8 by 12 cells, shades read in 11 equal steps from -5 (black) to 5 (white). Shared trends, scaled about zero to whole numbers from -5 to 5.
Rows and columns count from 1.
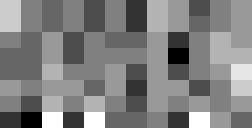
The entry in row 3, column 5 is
0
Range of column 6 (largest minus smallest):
2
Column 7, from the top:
-3 -3 -1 0 -2 -3 -2 -1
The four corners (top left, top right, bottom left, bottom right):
3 1 -3 -1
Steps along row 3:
down up down up down same up down up up down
